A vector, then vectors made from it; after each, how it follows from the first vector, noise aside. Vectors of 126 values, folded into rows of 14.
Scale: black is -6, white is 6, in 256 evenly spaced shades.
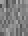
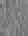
shrunk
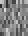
scaled up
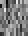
scaled up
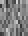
scaled up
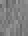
shrunk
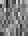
scaled up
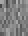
copied
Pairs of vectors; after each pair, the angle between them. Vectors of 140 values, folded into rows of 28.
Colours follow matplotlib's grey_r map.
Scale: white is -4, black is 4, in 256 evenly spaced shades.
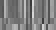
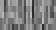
nearly opposite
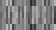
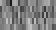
partly opposed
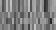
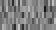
partly aligned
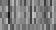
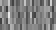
nearly opposite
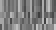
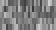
partly aligned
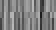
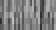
nearly parallel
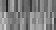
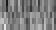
nearly parallel
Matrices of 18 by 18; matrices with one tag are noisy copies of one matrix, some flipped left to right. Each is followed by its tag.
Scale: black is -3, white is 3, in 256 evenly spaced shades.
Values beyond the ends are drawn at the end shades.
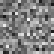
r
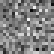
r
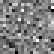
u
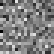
r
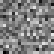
r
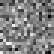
r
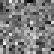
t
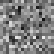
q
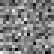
r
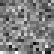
r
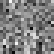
t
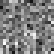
t
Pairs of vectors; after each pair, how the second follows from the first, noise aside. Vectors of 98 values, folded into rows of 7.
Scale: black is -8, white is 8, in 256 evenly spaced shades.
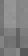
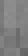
shrunk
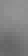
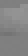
partly zeroed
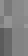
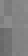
shrunk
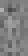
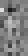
scaled up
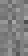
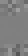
partly zeroed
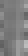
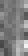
scaled up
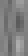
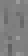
partly zeroed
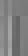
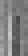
scaled up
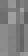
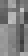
scaled up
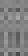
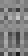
scaled up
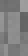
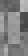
scaled up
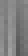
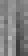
scaled up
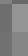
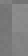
shrunk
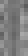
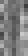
scaled up
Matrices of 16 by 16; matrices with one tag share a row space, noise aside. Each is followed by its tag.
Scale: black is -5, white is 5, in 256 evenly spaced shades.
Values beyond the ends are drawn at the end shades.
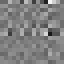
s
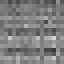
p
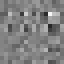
s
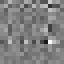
s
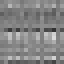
p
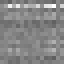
p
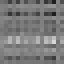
p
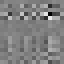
s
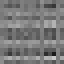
p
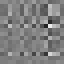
s
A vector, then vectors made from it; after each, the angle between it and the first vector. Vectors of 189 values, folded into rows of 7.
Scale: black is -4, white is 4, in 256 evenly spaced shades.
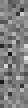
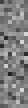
partly aligned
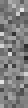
nearly opposite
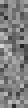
partly opposed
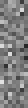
nearly opposite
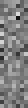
partly opposed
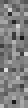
orthogonal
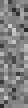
partly aligned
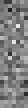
partly aligned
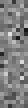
orthogonal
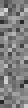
partly aligned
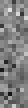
orthogonal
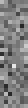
partly aligned
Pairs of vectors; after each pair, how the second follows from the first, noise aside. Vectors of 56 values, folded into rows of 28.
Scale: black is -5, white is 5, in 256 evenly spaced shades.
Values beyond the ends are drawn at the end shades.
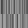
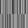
wrapped around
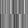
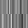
shuffled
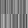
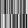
scaled up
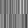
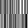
scaled up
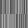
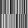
scaled up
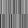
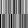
scaled up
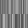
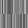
shuffled
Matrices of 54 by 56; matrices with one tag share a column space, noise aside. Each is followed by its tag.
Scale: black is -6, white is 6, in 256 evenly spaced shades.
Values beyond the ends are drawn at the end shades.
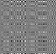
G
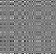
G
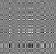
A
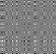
G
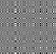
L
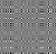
L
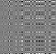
G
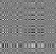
A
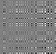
L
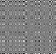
G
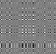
A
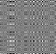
G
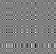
A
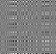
G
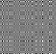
G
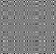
G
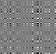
L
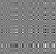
A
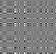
L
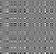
L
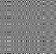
G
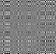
G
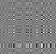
A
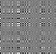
L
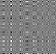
G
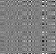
G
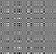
L
